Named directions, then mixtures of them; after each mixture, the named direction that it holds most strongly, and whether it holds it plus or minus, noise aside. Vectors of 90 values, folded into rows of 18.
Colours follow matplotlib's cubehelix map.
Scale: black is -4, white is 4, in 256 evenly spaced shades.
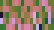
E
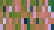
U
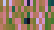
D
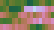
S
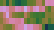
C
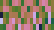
E, plus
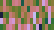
E, plus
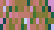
U, minus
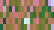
U, minus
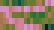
C, plus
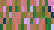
U, minus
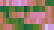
C, minus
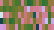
E, minus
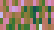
E, minus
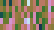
D, minus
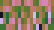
E, plus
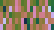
U, plus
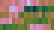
S, minus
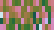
E, minus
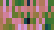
D, plus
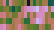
S, plus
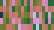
E, plus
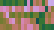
C, plus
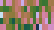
E, minus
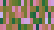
E, minus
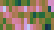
C, plus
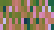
U, plus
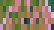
U, plus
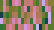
E, plus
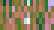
D, minus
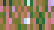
D, minus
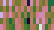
D, plus
